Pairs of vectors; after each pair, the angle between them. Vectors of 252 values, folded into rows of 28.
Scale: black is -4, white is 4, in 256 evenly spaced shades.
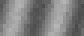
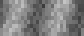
nearly parallel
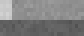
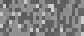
orthogonal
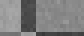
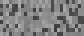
orthogonal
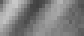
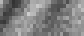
nearly opposite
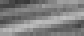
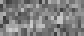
partly aligned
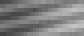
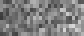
partly aligned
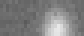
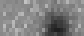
nearly opposite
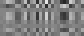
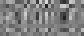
nearly parallel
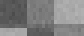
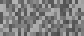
orthogonal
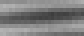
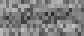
partly aligned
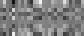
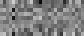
nearly opposite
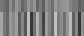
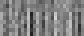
nearly parallel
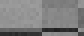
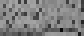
partly aligned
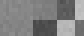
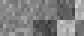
nearly parallel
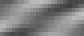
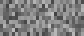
orthogonal
